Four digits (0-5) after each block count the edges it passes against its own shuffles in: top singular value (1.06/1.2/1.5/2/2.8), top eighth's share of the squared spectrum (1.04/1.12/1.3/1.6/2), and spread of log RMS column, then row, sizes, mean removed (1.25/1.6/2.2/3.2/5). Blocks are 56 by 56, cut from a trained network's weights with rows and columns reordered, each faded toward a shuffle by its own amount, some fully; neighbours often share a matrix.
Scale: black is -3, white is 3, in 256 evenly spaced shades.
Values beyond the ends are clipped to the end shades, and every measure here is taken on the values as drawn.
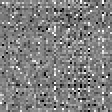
2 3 2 0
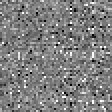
2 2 2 0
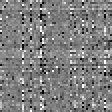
3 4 3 0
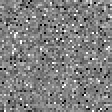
1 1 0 0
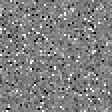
0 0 1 0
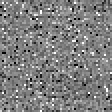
2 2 2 0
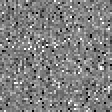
0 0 0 0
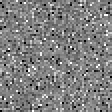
0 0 0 0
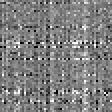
4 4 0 4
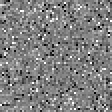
0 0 0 0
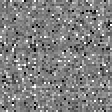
1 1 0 0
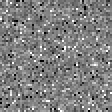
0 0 0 0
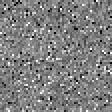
0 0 0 0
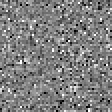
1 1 1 0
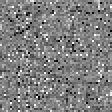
1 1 1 0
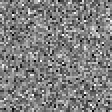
2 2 1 0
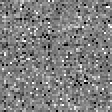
1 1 1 0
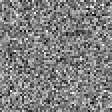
3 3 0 0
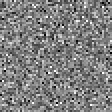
1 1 0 0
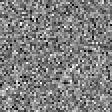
1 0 0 0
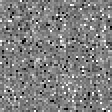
1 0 0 1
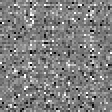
2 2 2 0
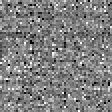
2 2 2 0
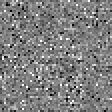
0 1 1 0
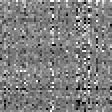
3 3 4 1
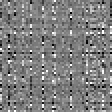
3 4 4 0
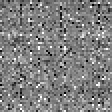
2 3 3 0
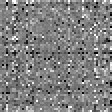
3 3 3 0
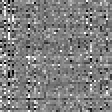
3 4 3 0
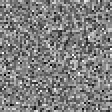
2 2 0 0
